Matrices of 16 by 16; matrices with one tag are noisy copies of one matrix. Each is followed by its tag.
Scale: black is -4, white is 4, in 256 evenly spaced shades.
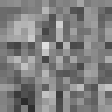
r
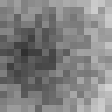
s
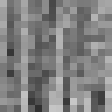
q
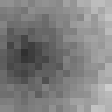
s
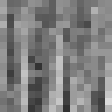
q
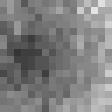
s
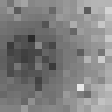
s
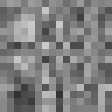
r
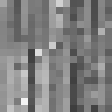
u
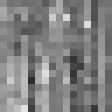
u
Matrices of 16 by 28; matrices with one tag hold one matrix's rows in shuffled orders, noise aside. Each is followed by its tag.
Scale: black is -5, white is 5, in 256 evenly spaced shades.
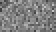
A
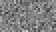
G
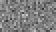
G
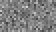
G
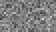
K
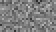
K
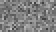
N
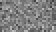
A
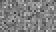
N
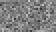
K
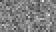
K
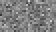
K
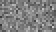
A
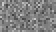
G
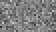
A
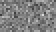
K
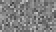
G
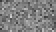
A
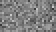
A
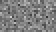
N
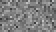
A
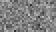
K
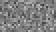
N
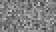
N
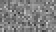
N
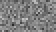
G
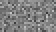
N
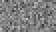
G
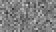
G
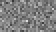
G
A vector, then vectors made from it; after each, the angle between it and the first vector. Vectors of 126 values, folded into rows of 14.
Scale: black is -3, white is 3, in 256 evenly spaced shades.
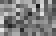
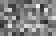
partly opposed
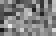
nearly opposite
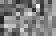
nearly opposite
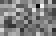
nearly parallel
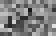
partly aligned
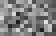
partly aligned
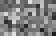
partly aligned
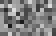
partly aligned
